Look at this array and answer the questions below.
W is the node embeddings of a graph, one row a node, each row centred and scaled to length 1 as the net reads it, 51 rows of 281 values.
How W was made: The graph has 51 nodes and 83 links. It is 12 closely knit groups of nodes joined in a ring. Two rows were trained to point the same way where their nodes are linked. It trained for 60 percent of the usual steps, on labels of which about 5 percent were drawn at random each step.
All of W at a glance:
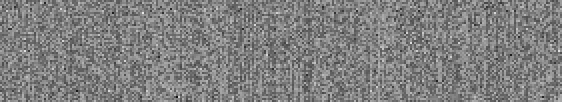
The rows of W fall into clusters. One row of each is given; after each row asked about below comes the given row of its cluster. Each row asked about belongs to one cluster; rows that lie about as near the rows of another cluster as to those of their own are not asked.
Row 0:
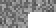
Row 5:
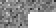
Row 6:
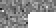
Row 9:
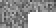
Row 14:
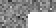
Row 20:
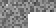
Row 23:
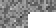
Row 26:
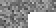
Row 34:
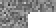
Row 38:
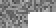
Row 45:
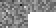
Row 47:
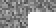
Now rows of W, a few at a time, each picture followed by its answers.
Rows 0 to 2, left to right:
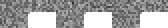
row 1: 47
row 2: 38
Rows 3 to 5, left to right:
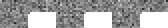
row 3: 26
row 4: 45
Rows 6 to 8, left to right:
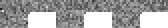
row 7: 34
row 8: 23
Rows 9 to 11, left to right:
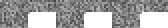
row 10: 9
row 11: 45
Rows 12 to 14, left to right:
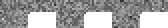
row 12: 6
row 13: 23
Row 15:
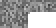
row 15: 9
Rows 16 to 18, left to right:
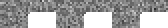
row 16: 6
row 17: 20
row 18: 6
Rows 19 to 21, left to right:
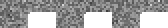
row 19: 0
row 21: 0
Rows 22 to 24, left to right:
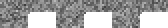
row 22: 34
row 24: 14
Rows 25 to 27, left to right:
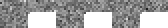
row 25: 47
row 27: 14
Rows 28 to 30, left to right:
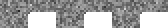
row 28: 23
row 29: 23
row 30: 26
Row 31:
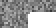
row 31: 9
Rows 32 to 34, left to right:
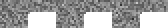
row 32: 38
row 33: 20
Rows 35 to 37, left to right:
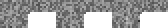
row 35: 14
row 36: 20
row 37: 14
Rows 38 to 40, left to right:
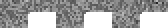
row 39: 38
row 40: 14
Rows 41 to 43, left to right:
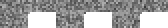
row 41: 0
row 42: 26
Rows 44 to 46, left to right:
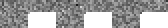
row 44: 45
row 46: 26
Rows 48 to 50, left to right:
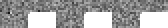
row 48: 5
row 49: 47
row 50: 5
